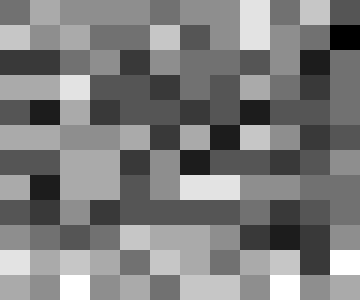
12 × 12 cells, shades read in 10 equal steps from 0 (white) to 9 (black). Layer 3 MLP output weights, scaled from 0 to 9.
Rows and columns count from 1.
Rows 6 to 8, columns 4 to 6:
4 3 7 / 3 7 4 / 3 6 4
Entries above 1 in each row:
11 11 12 11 12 12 12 10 12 12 10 10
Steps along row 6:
same up same down up down up down up up down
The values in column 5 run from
2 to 7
